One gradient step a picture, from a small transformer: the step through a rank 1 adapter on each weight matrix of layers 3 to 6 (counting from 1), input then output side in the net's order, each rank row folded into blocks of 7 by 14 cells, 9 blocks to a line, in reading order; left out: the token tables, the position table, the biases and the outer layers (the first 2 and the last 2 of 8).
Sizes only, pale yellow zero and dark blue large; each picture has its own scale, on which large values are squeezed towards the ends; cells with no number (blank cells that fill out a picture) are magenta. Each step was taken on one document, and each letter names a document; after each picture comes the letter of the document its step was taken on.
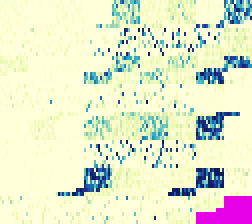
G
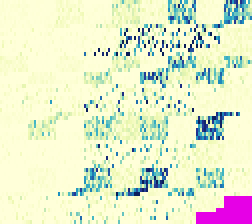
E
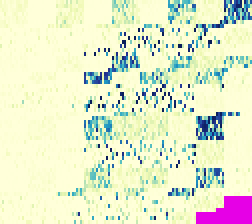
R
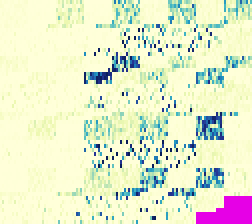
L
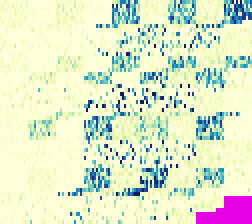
E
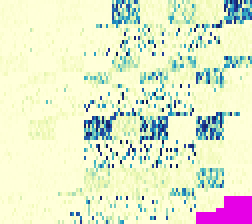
E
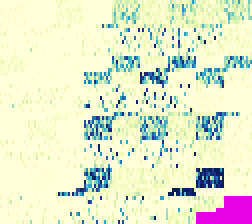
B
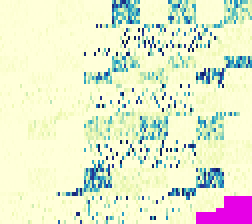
L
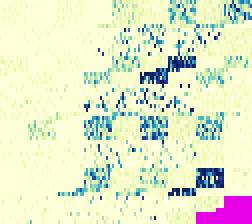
B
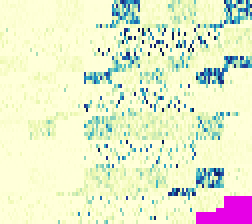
G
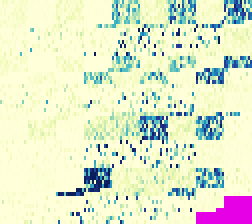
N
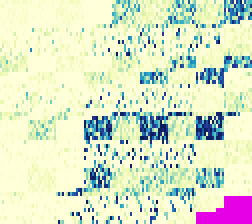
N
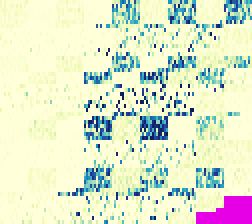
E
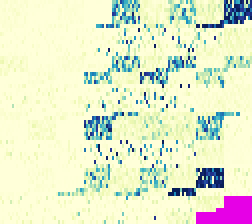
B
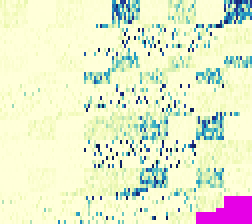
L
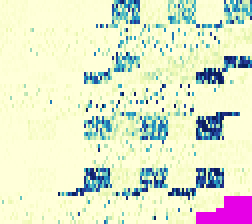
G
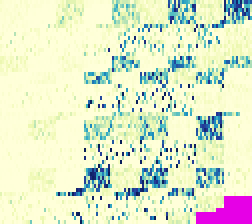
R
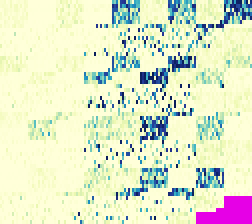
R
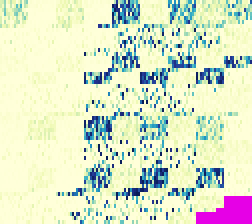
R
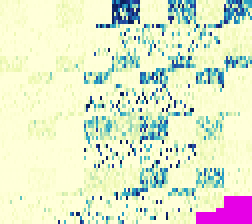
L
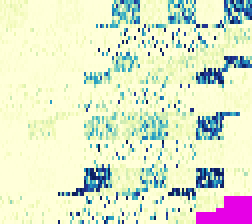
G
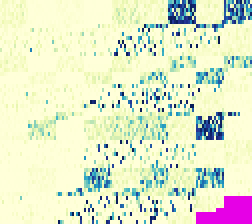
N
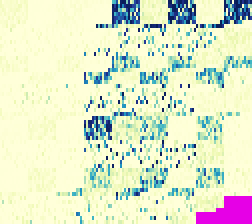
R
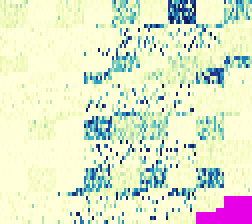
E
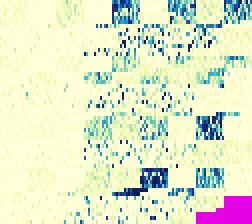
R
